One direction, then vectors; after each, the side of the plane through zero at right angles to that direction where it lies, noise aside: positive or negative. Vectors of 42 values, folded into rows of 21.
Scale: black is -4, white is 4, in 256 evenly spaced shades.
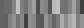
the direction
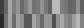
positive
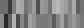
positive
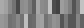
negative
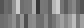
positive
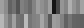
negative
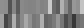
negative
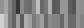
negative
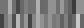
negative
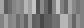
positive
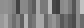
negative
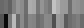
positive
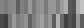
negative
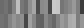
positive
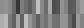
negative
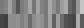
negative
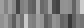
negative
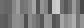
positive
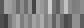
negative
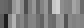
positive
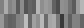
negative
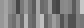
negative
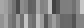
negative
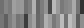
positive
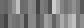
positive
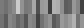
positive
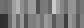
positive
